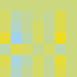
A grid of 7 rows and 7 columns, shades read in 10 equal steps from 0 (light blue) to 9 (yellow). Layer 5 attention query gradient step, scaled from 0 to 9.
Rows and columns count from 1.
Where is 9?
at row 4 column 6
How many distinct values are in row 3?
5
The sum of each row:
35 34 34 35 34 34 34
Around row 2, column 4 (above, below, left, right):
5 6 4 4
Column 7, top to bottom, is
5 5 5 5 5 5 5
